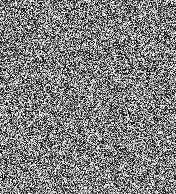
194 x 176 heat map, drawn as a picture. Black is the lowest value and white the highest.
Slope: none. Stripes: none. Average level on the scale: 50%. Odd rows or columns: none. Mirror symmetry: none. Histogram: flat. Grain: fine. Seam: none.
